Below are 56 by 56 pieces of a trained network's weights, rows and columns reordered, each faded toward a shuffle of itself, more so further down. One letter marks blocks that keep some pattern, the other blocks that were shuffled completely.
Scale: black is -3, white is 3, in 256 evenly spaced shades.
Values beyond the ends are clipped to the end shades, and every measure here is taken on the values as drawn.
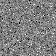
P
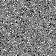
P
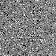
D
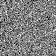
P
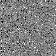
D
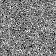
P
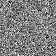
P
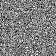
P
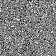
P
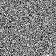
D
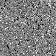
D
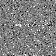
D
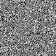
D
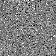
D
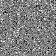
D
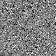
D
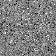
D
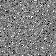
P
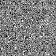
D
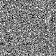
D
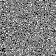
D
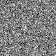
P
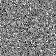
P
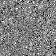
D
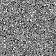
D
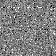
D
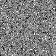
D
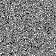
D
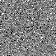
D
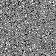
D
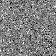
D
